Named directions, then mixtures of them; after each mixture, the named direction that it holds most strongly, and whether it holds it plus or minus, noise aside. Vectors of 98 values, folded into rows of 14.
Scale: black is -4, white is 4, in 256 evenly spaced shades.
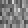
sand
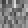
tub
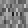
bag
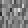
sand, plus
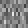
bag, minus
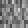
sand, plus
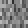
sand, minus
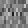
bag, plus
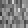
sand, plus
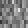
sand, plus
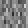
bag, plus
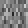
bag, plus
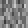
tub, plus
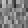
tub, minus
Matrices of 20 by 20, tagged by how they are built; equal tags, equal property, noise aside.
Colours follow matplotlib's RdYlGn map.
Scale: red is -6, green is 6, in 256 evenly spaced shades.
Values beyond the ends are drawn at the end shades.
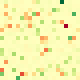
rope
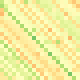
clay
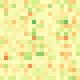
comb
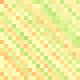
clay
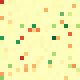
rope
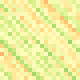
clay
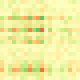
comb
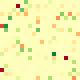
rope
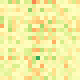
comb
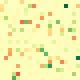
rope
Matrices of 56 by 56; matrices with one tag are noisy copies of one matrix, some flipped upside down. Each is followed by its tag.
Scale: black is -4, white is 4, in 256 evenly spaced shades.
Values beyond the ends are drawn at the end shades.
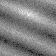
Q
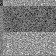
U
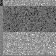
U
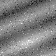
Q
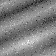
Q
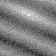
Q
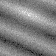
Q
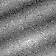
Q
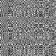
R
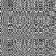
R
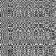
R
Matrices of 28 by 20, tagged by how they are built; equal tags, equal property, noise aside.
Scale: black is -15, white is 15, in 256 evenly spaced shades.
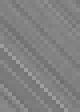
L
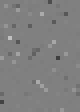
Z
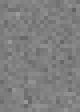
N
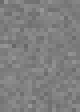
N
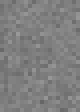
N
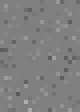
Z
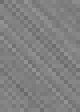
L
